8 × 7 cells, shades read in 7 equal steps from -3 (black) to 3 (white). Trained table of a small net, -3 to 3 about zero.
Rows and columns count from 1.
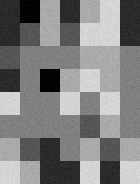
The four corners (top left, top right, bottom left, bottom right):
-2 -2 2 2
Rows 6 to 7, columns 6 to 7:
1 0 / -1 1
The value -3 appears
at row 1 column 2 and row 4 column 3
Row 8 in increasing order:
-2 -2 -2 1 2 2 2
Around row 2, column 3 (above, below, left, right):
1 0 -1 -1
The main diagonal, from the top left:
-2 -1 0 1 0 1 1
